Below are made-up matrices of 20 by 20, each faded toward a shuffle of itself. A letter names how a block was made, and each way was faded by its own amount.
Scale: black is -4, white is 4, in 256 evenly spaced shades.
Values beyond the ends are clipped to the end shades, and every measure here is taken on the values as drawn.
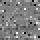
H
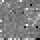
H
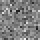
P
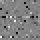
H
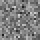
P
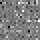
H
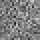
P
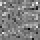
H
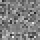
P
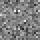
P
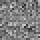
P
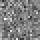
P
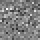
P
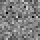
P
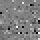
H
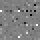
H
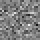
P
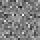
P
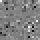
H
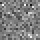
P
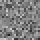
P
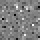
H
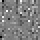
H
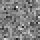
P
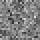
P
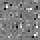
H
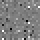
H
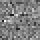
P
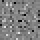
H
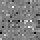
H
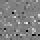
H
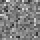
P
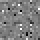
H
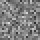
P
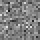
P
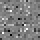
H
